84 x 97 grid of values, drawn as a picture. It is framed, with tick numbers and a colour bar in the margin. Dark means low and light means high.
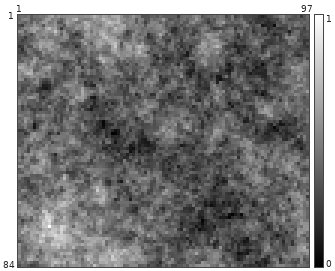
The ninth with the highest average is the bottom left. No row or column stands out. The field is mottled with small blotches. There are no regular stripes.
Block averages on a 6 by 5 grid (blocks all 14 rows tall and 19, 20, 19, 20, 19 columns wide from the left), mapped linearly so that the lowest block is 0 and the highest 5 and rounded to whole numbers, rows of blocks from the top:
34221 / 22111 / 21211 / 31112 / 43202 / 54212
